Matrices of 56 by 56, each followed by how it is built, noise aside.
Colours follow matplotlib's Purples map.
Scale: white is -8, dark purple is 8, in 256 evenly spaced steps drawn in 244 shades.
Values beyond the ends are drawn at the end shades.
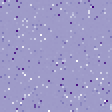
sparse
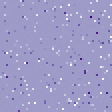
sparse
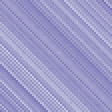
Toeplitz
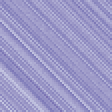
Toeplitz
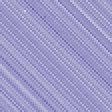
Toeplitz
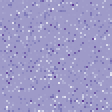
sparse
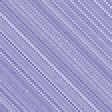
Toeplitz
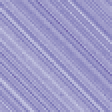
Toeplitz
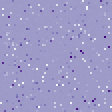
sparse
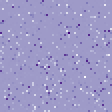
sparse
